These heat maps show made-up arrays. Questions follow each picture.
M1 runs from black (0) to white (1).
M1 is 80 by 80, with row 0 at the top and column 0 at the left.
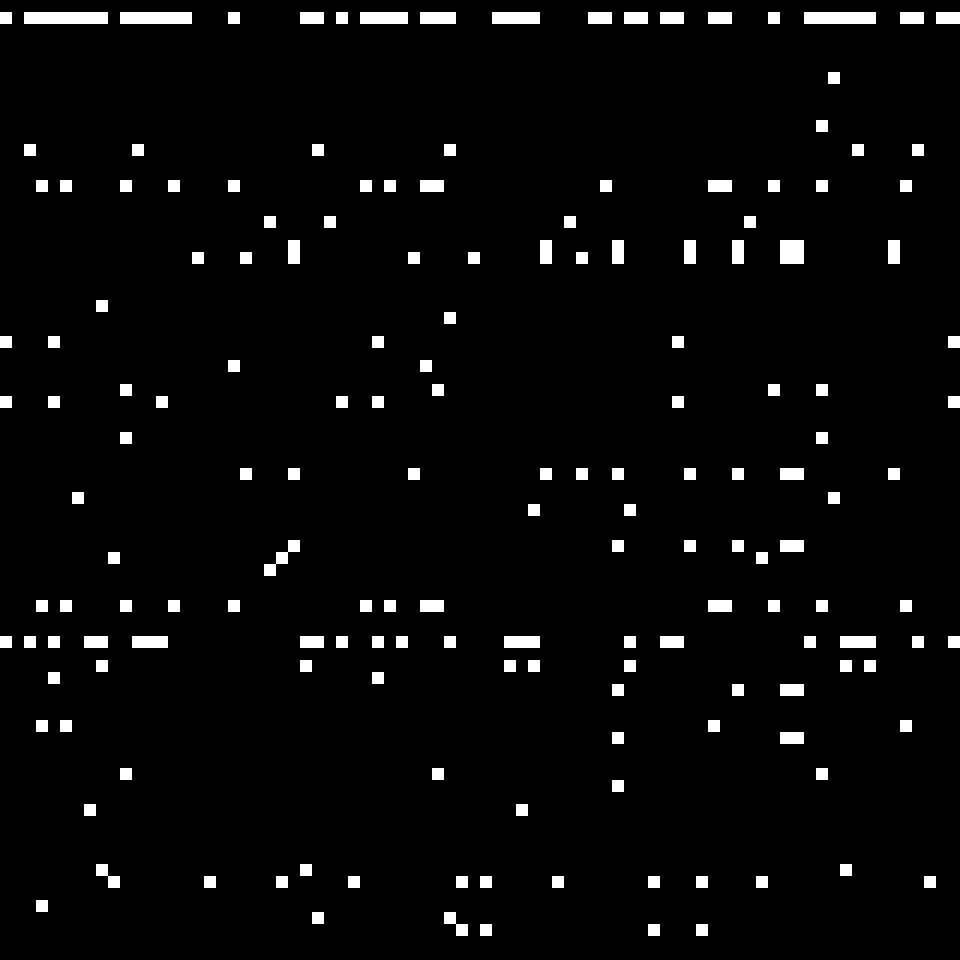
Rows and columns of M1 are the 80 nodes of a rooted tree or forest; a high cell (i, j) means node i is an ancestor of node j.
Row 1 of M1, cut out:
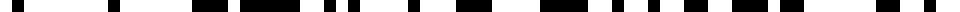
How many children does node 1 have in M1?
5
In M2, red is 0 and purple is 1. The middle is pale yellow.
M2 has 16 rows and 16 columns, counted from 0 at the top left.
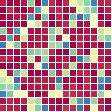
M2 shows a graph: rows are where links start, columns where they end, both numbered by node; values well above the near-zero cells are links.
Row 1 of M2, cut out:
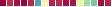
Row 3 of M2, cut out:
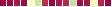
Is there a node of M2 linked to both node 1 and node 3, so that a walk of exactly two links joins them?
yes
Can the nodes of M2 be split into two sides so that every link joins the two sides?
yes
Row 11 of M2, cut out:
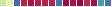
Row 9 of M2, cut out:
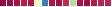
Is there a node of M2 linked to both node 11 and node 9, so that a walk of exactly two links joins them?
no
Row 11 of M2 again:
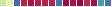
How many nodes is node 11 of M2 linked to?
6
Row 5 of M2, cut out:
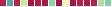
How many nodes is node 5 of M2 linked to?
6
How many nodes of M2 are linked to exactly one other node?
0
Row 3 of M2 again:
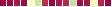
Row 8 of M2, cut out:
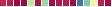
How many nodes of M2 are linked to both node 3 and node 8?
2
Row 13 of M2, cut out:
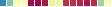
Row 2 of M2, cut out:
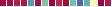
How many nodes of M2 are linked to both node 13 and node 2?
0
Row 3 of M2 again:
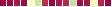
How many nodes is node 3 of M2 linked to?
4
